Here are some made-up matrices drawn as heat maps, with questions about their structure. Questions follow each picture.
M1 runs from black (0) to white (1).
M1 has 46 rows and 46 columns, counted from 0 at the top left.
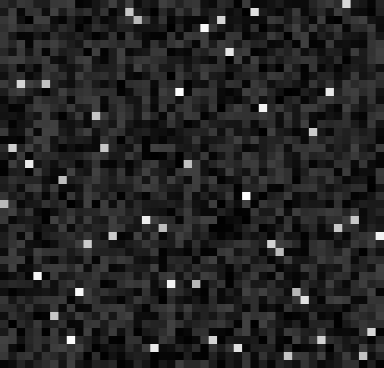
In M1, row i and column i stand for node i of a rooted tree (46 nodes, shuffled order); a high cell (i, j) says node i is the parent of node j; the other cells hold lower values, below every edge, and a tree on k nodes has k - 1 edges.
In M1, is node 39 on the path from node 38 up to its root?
yes
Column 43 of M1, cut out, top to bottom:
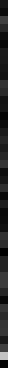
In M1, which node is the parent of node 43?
44
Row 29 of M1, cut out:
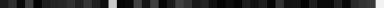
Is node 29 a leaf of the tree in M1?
no
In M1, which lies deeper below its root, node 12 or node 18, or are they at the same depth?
node 12
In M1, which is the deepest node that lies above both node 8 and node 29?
42
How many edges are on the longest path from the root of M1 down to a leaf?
26
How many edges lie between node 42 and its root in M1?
5
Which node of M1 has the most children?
42
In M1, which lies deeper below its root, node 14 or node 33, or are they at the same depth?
node 33
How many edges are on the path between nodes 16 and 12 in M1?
6
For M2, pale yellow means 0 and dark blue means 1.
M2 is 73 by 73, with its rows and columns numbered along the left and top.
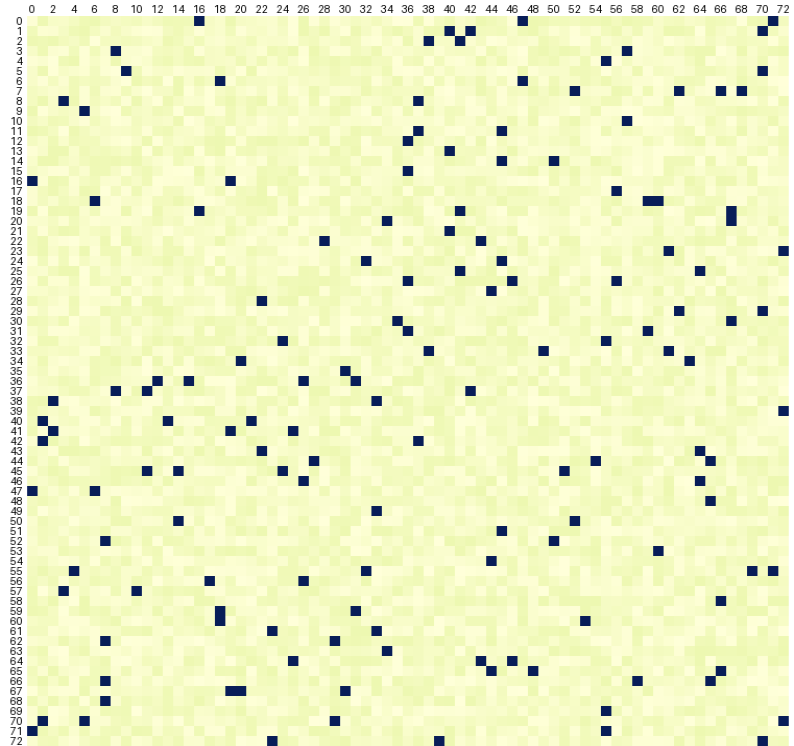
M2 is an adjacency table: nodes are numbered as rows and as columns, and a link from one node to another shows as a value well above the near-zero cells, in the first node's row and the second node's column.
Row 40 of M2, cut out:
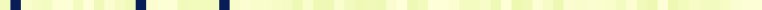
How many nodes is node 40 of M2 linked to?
3
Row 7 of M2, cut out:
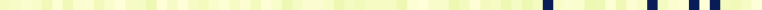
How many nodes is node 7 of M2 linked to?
4
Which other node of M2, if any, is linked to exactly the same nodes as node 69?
node 4
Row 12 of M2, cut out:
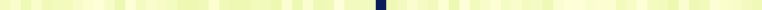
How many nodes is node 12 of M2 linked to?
1
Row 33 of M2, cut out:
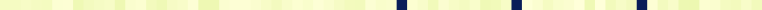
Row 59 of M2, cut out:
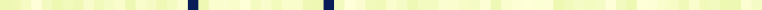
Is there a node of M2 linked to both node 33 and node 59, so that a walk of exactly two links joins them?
no
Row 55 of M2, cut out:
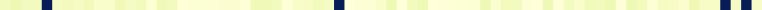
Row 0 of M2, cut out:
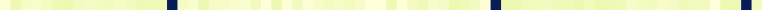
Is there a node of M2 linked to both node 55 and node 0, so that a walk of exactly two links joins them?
yes
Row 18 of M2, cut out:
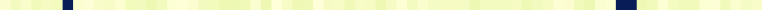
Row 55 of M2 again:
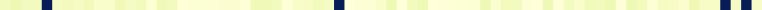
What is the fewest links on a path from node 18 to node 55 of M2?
5
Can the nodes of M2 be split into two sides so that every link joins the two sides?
yes
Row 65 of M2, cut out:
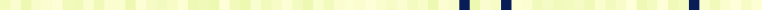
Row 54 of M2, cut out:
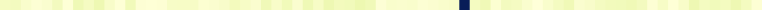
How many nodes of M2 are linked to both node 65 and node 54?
1
